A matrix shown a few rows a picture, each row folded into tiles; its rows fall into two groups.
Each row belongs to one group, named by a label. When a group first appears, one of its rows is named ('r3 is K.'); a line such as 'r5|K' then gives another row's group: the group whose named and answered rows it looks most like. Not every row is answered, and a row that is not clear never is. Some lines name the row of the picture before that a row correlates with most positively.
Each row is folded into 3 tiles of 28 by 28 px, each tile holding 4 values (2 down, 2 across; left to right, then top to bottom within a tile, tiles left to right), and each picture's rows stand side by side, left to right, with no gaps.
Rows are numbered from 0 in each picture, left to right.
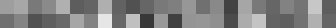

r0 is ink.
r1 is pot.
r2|pot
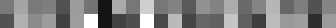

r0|pot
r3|pot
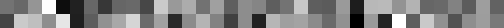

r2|pot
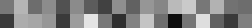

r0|pot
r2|pot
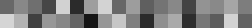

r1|pot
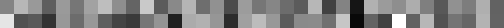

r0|ink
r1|ink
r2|pot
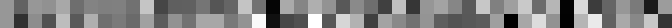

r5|ink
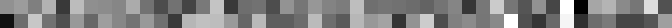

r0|pot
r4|pot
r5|ink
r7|ink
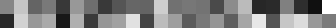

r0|pot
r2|ink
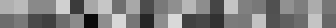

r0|ink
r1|pot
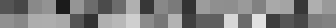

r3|ink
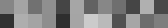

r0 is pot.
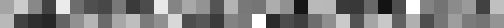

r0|ink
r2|ink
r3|ink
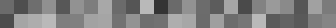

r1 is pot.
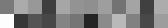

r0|ink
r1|pot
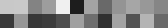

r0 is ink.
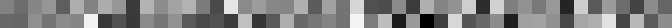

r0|pot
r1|ink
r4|pot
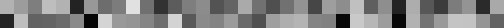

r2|ink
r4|pot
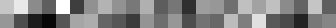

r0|ink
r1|ink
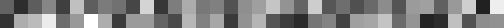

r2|pot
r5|pot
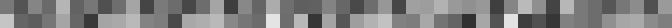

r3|pot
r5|ink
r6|ink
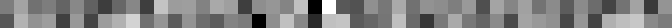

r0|pot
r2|ink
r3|pot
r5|pot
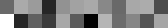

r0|ink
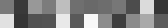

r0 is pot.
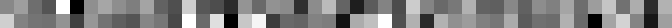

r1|ink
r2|pot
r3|ink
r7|pot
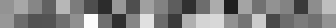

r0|ink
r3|ink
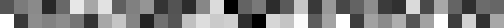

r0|ink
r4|ink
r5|pot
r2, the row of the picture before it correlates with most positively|2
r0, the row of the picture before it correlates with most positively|3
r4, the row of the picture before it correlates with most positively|3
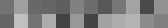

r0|pot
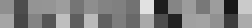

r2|pot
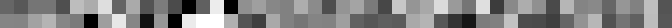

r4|ink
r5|ink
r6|ink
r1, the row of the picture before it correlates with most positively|2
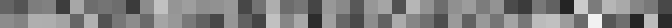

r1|ink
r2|ink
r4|pot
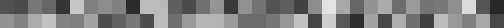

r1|ink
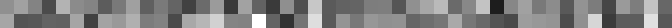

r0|ink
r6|pot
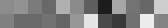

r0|ink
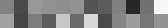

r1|ink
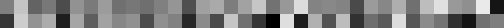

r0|pot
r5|ink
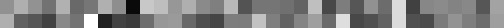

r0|ink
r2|ink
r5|pot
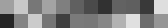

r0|pot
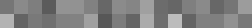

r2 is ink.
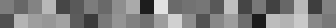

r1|pot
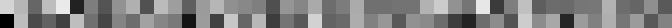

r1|pot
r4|pot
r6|pot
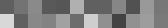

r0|ink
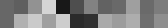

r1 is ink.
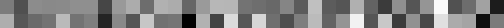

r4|pot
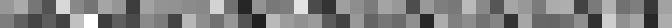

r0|ink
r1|ink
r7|pot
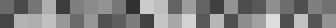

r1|ink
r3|pot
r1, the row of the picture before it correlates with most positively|0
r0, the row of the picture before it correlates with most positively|3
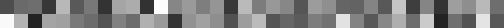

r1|pot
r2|pot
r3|ink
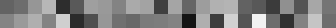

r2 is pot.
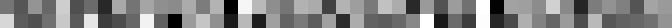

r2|pot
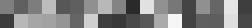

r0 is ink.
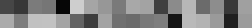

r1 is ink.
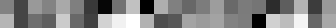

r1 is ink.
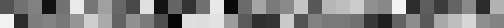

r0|ink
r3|pot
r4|ink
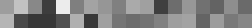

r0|ink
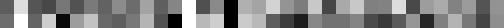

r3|ink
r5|pot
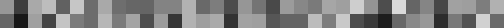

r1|pot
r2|pot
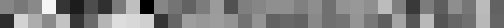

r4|ink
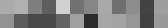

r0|ink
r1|pot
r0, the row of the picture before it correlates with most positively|3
